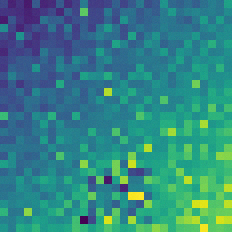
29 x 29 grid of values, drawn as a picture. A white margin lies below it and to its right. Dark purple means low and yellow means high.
The bottom middle is the roughest part. Values rise toward the bottom right. There are no regular stripes. The ninth with the lowest average is the top left. In the bottom middle lies a patch that is rougher than the rest. The ninth with the highest average is the bottom right.
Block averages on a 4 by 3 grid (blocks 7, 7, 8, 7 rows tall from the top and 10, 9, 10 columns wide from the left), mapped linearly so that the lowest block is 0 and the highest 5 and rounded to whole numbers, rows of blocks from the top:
0 1 2
1 2 3
2 3 4
3 3 5
